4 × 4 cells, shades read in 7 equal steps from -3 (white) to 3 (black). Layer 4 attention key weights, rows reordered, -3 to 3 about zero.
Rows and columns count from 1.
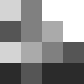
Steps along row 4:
down up same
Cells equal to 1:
3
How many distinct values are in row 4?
2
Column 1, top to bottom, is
-2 1 -2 2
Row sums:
-8 -3 -2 7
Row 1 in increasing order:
-3 -3 -2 0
